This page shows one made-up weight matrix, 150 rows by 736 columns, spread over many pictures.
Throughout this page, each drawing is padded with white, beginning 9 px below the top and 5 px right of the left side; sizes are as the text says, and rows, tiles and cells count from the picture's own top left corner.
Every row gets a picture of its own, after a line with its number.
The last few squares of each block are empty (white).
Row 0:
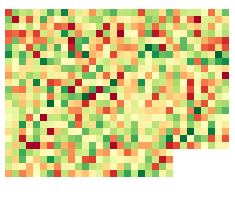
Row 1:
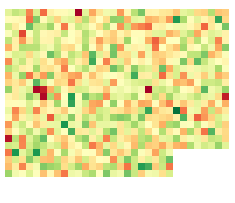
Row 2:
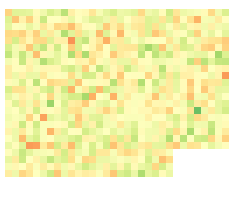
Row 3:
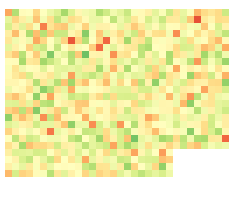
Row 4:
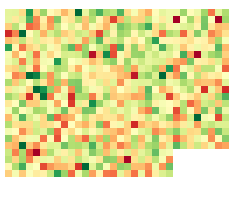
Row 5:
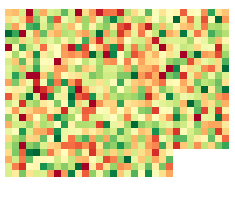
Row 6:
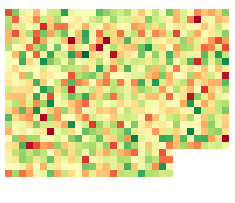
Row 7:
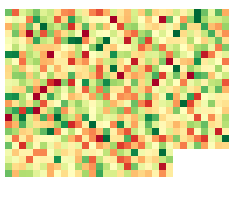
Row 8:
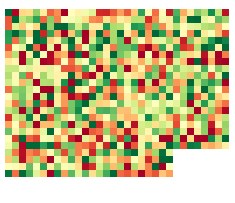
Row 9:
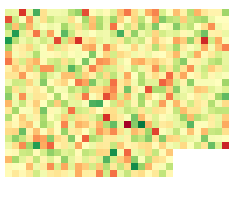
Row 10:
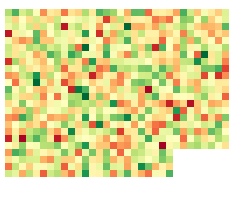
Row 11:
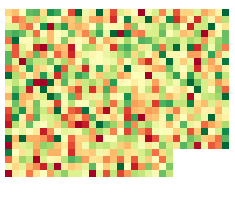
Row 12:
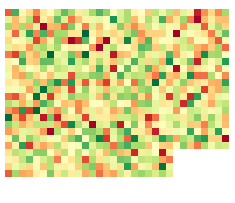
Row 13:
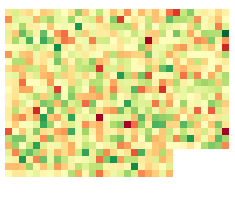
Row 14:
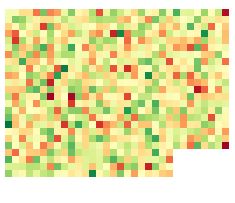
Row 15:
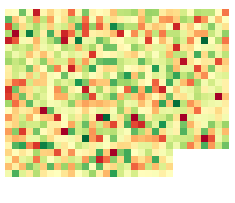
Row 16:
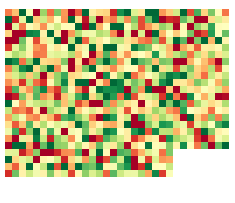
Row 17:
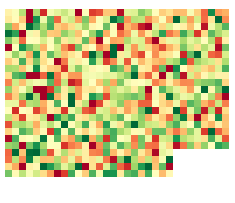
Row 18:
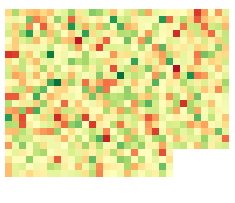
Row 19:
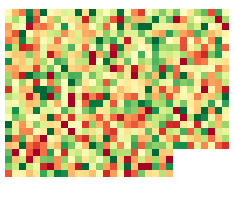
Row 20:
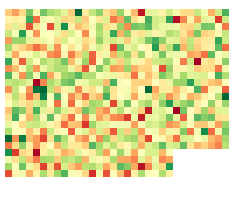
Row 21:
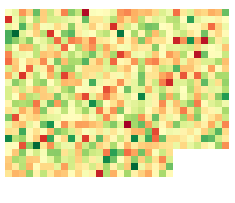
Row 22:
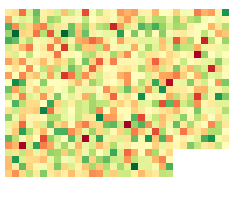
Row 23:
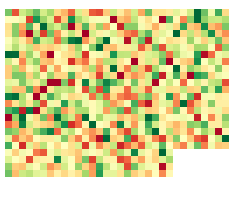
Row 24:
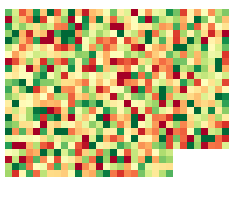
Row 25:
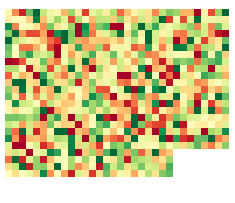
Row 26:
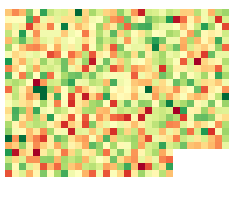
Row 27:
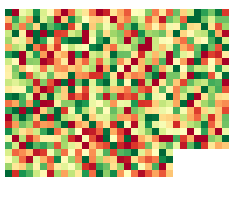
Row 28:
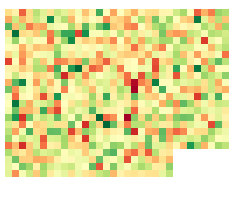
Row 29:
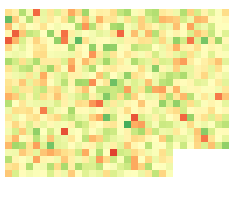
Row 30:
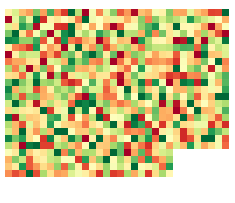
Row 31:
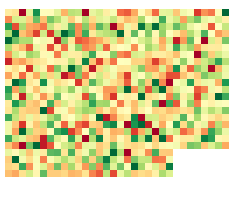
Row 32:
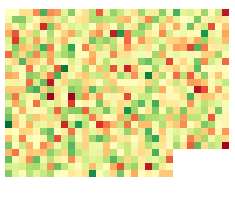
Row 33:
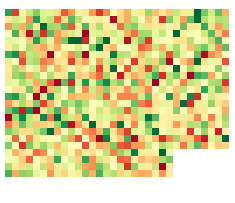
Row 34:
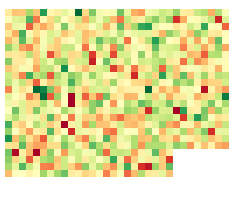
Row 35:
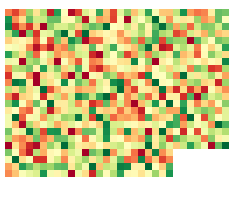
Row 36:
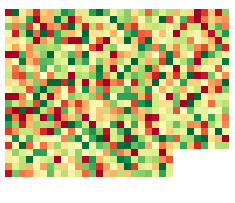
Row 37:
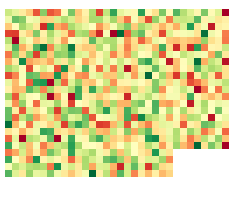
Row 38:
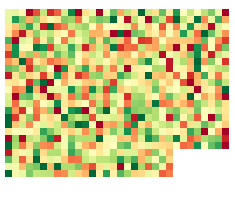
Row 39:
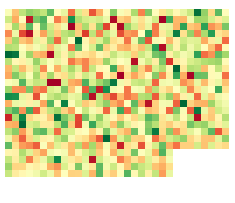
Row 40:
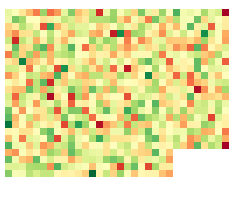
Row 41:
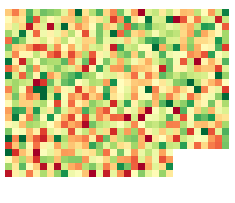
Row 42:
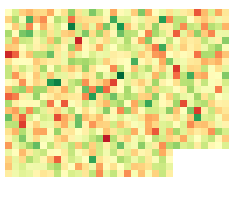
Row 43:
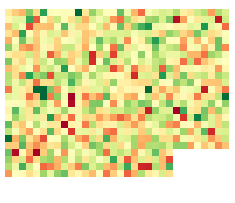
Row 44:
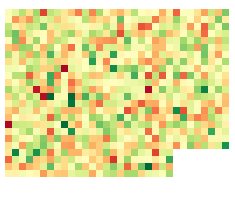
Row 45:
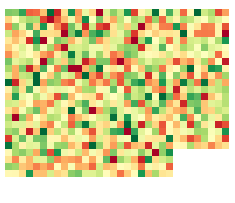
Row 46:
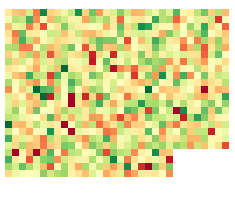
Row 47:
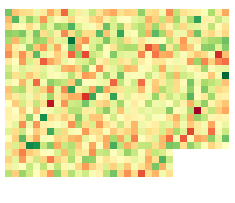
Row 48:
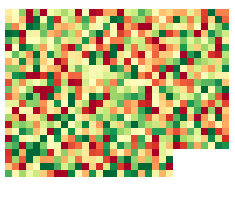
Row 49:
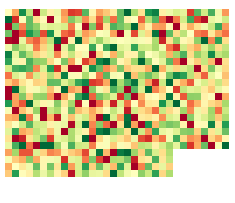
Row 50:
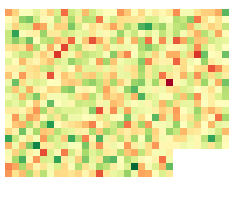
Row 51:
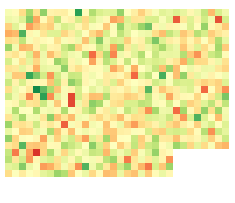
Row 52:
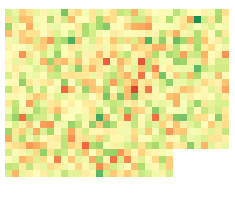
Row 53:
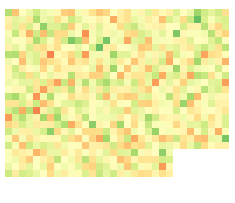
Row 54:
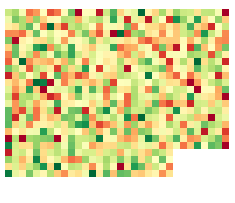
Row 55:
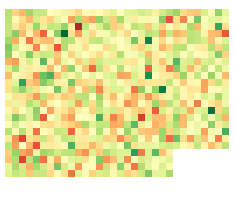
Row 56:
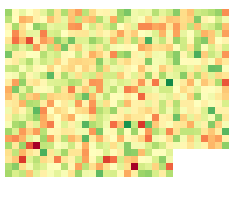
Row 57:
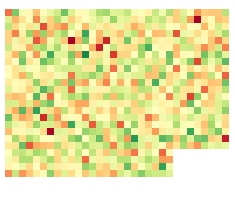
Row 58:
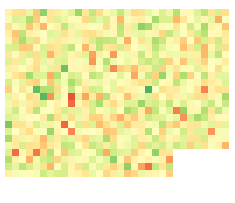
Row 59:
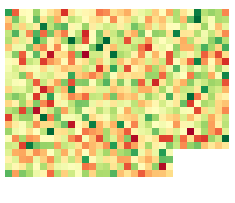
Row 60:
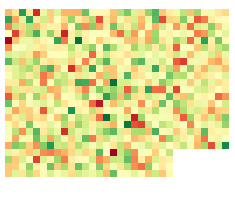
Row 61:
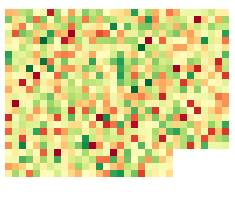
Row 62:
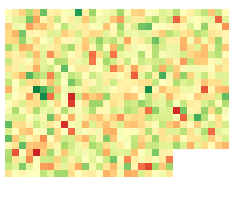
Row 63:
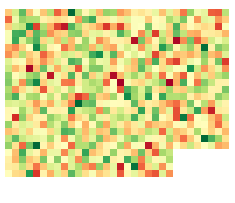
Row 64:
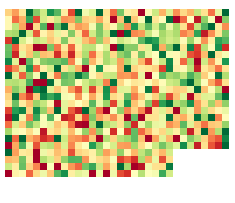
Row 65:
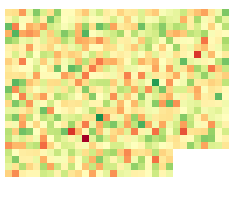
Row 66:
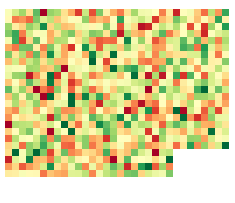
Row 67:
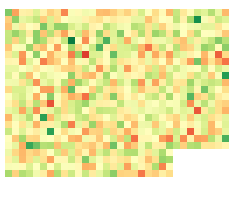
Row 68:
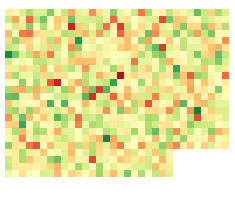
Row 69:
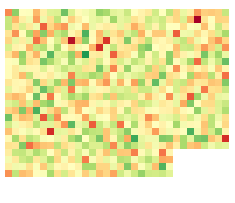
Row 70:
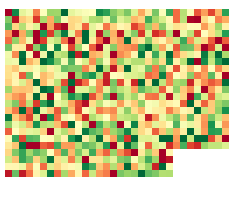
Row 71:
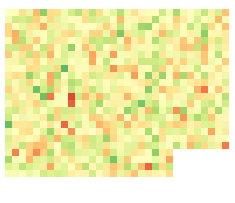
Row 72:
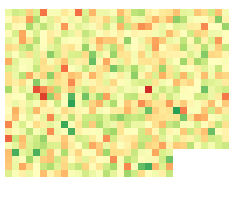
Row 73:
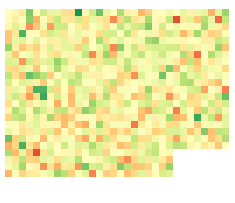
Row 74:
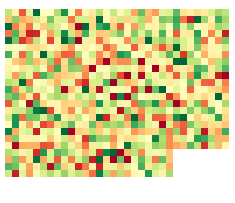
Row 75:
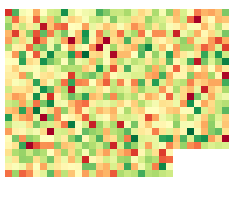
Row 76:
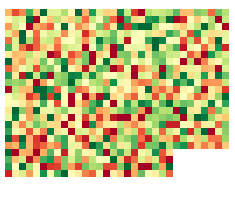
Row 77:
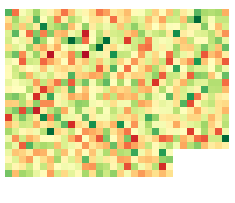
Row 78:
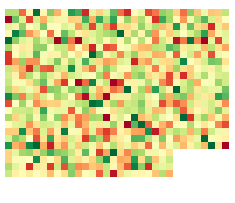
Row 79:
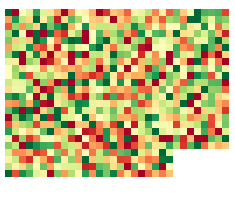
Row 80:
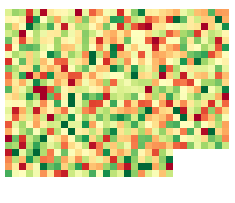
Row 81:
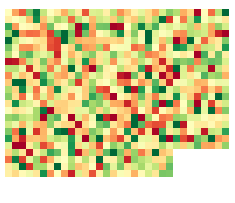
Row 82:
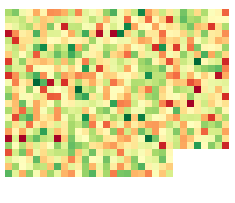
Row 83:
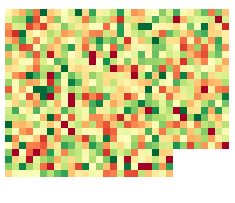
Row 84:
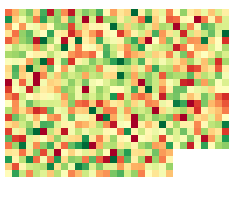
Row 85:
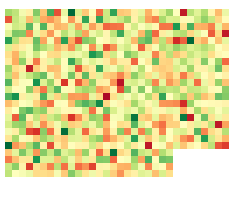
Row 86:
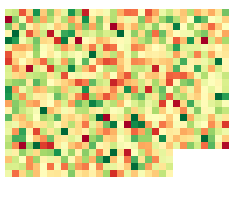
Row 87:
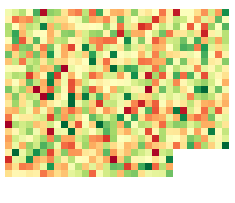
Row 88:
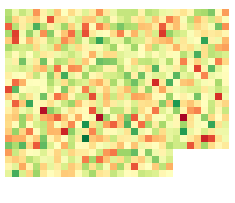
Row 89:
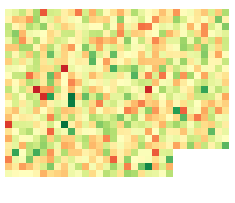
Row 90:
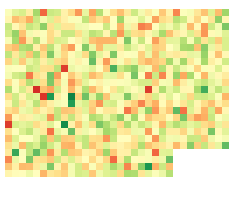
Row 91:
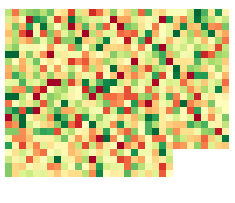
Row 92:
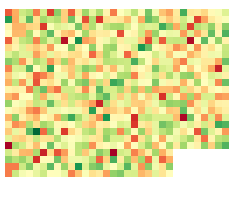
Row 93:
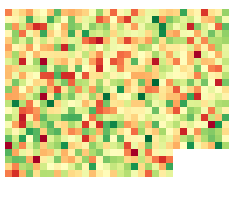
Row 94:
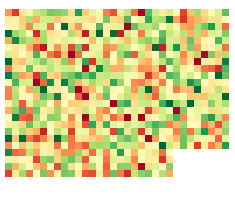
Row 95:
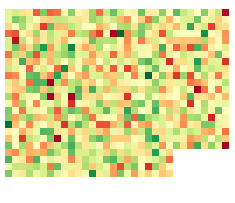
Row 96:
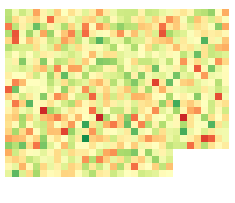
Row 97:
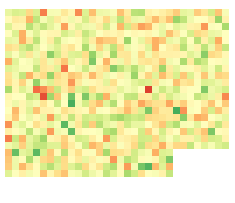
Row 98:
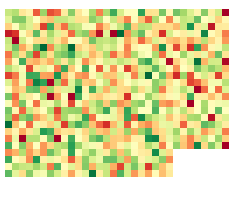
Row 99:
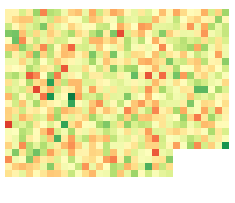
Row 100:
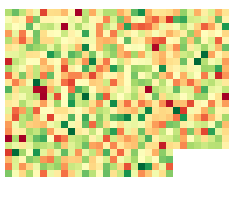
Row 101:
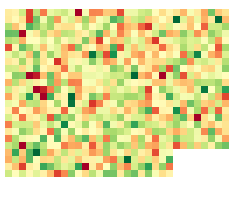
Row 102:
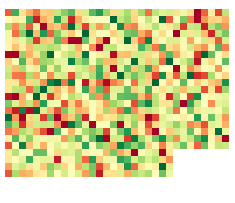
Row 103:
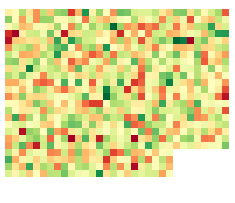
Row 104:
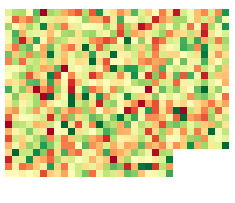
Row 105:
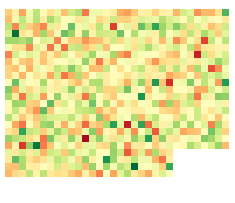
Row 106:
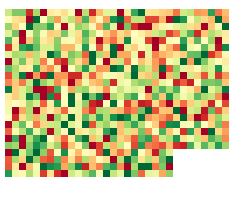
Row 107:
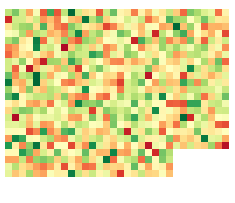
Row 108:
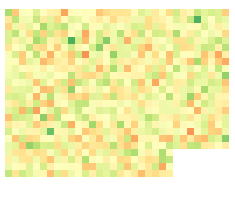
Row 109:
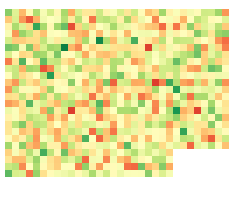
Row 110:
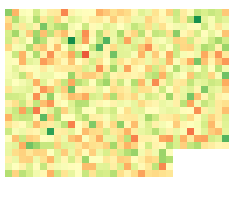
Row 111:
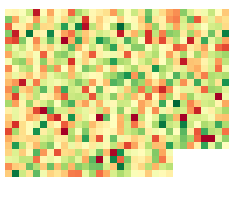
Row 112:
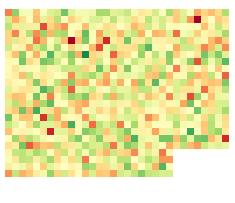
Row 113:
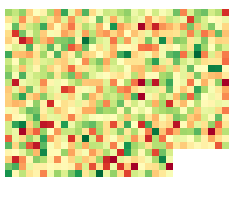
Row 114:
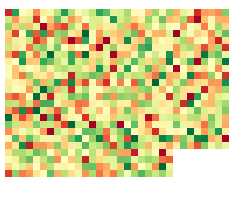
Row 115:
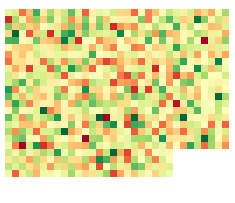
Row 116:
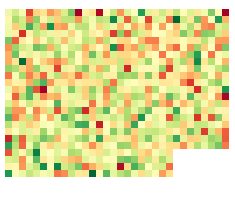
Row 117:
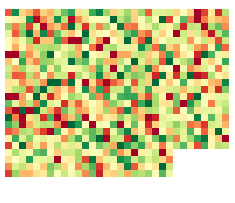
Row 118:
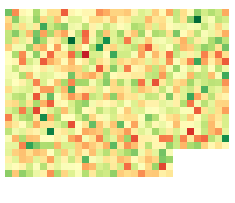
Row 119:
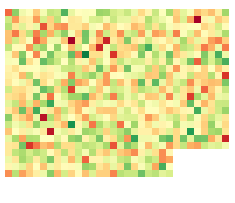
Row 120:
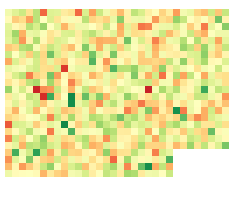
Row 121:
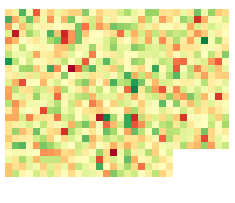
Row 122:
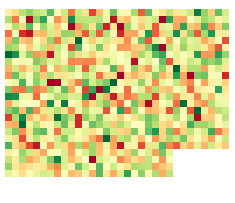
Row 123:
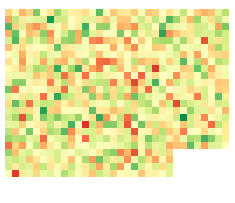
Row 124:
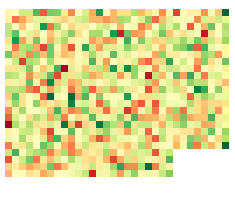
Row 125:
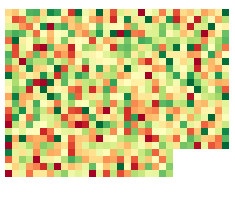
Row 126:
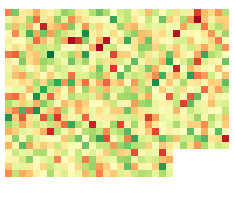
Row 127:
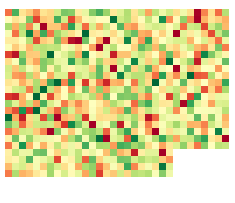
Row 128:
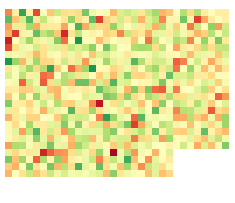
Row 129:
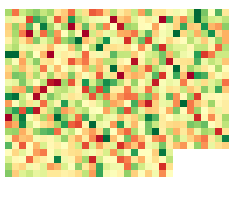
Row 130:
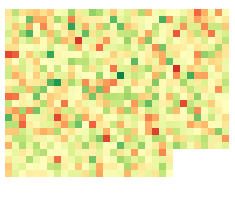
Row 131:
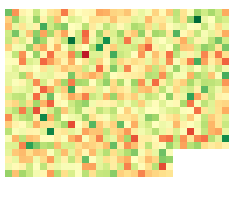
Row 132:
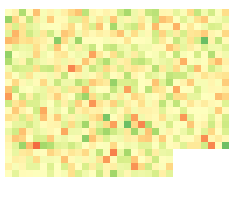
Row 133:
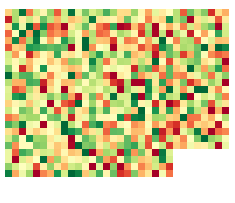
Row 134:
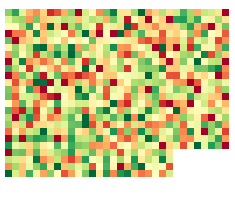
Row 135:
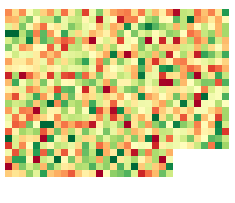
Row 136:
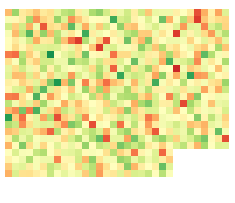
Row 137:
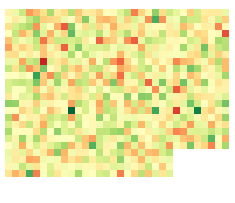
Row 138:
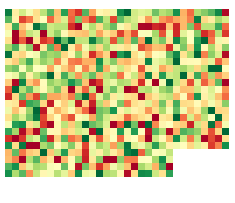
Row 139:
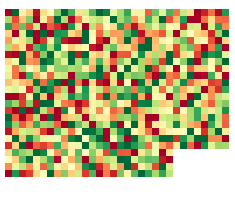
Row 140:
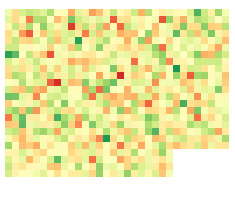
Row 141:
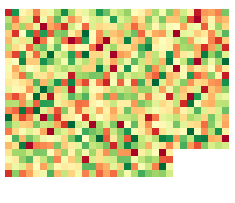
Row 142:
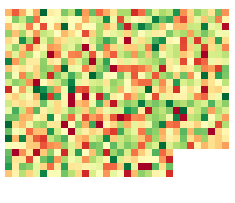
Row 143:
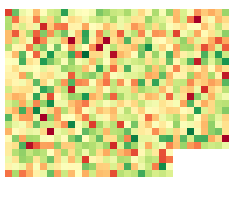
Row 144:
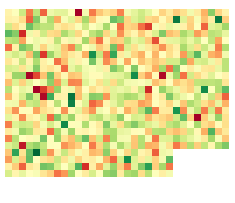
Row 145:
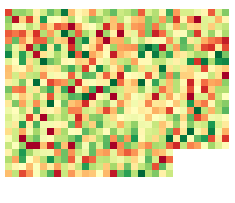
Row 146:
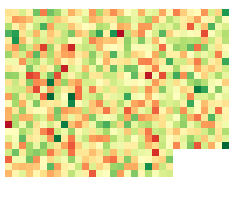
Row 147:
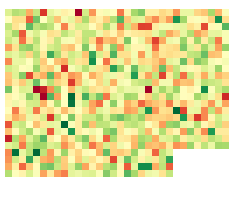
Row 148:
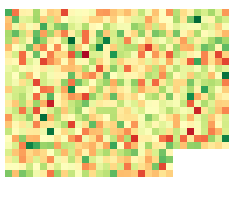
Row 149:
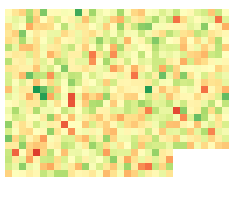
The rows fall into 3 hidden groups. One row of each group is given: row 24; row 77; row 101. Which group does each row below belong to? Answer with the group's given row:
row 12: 77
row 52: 24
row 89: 101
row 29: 24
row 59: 77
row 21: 24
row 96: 24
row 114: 77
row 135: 24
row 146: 101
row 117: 77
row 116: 101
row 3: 77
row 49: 24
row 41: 101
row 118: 77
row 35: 24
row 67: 77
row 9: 24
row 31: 24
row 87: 101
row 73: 101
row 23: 77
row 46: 101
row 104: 101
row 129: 77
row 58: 101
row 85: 24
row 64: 101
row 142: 101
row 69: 77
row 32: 101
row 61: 24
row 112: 77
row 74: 24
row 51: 101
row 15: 24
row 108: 77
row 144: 101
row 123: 24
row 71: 101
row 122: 77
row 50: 24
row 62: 101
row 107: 24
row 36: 77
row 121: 24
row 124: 101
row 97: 101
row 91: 77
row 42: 77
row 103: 24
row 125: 101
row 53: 77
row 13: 24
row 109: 24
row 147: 101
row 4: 101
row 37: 101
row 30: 24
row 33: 77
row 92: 24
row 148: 77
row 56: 24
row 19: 101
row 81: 24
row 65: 24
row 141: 77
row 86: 24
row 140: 77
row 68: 77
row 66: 101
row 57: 77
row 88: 24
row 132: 24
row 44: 101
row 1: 101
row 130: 77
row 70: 77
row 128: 24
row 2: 77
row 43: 101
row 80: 101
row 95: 101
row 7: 77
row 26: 101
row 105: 24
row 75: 77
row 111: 24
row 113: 24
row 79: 77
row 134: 101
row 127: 77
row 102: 77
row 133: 24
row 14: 101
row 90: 101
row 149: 101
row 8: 77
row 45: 24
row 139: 77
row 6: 77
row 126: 77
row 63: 24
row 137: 24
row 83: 101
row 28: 24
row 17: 101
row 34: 101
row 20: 101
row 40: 101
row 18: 77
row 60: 24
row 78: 24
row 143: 77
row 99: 101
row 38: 101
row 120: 101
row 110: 77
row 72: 101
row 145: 77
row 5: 101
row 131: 77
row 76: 101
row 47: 77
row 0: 77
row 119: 77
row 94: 101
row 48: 101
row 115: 24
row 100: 101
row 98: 101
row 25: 24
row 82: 101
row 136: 77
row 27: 77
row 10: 101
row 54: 101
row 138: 24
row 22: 24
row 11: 101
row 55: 24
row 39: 77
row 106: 101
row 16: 24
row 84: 24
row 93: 24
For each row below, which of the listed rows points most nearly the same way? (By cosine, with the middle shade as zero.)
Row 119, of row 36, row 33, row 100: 36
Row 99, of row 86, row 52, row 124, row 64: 124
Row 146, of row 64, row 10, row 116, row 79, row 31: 64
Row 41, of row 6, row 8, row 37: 6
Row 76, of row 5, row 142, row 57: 142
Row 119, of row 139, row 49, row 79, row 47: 139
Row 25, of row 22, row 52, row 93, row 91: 22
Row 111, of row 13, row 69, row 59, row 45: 13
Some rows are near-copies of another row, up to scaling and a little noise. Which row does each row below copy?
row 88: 96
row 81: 25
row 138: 56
